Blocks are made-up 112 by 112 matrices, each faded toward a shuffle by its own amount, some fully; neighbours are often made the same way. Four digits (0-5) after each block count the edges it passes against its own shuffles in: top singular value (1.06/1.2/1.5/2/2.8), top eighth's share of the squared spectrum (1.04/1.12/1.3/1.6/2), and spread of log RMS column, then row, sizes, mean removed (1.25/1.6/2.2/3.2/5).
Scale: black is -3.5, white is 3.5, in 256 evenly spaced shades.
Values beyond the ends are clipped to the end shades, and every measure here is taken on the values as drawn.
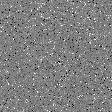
1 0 0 0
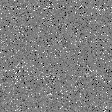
2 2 1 1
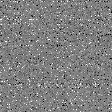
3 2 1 2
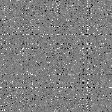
4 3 2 2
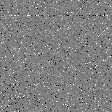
2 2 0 1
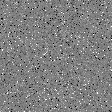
1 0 0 0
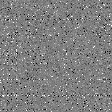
3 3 2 2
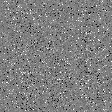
2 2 1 1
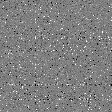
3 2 0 1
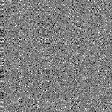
4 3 2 2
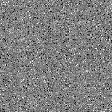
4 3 1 1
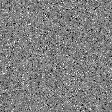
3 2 0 0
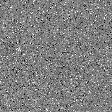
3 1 0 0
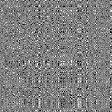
5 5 4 3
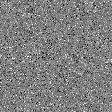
3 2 0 0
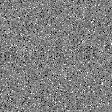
3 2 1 1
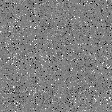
2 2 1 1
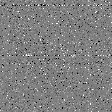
2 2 1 2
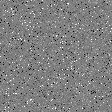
0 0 0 0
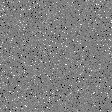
0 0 0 0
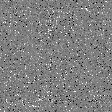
1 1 1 1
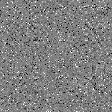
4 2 1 1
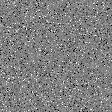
2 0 0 0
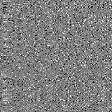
4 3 1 2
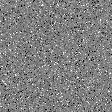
2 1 0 0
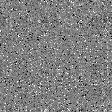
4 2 1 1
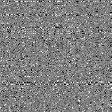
4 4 1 3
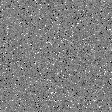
1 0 0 1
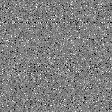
3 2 0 2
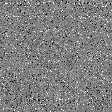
3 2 0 1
